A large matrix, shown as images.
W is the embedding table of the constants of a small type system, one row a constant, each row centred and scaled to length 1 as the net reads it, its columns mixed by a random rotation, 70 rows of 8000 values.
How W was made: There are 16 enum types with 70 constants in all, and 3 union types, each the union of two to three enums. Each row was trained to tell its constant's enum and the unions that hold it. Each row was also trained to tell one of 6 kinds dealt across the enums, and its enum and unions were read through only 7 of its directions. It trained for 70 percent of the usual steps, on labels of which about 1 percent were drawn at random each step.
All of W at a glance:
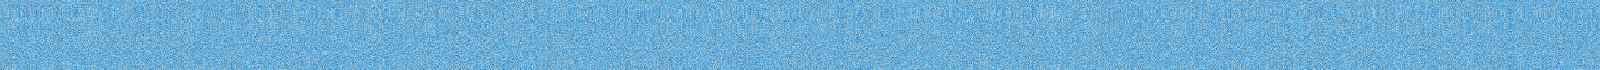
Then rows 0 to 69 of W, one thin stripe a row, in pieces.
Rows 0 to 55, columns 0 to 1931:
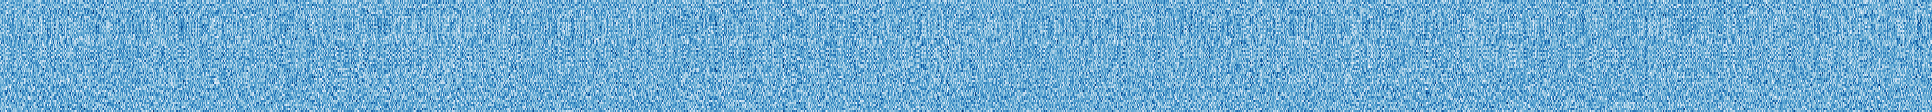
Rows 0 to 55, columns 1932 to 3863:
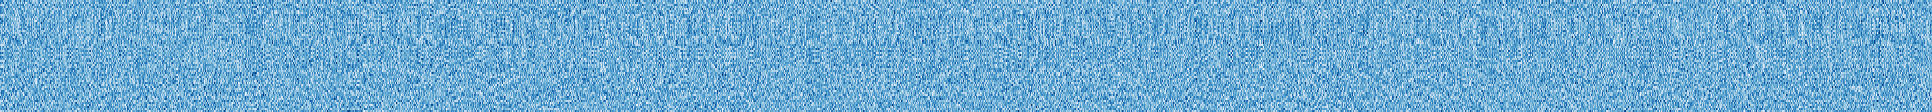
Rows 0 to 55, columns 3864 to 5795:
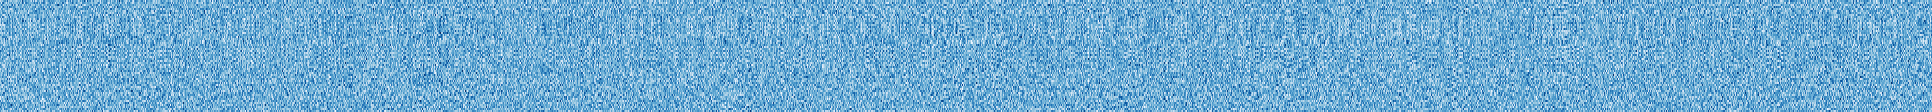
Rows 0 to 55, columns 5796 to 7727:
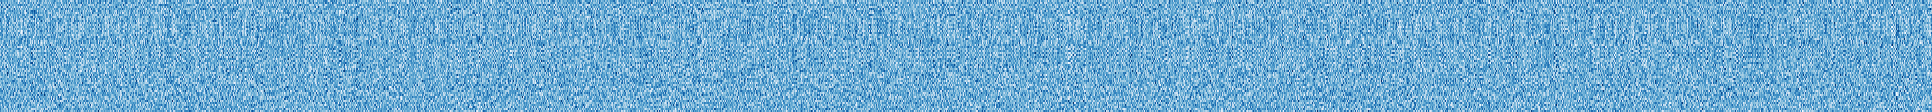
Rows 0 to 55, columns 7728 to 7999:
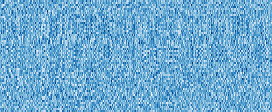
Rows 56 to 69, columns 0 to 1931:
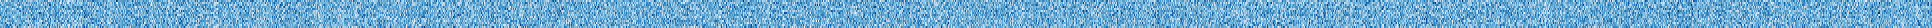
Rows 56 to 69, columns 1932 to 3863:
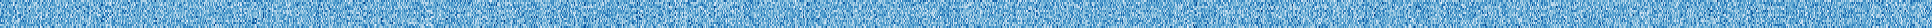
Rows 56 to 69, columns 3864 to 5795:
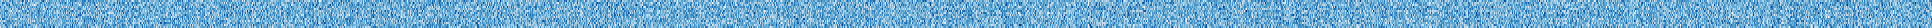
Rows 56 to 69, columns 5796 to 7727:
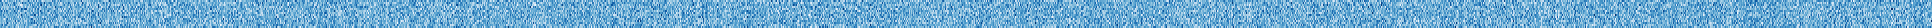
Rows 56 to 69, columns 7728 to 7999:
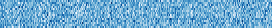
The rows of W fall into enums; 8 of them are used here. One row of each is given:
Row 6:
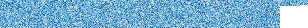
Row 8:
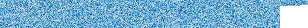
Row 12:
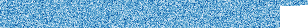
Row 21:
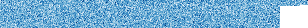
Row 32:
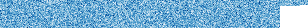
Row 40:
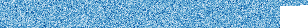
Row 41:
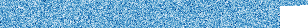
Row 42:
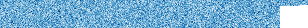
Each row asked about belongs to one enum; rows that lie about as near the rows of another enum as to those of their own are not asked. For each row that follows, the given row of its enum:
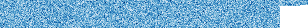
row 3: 6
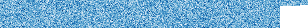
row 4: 40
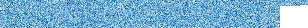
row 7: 32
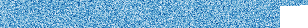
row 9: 12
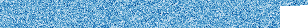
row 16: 12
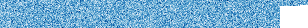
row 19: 42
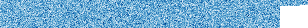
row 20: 21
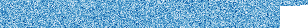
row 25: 41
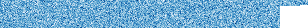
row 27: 41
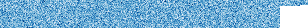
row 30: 41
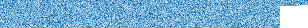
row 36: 6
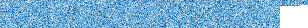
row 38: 21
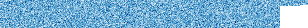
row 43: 8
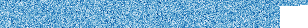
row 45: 42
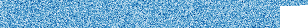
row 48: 12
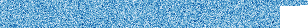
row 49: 12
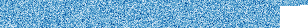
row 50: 42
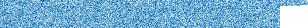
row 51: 41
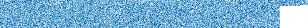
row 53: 8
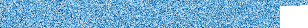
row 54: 40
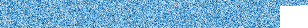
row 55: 32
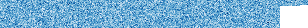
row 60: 32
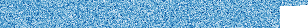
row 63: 32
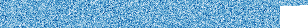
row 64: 40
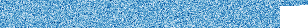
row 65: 6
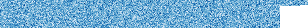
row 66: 12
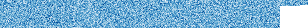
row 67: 6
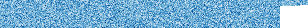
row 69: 40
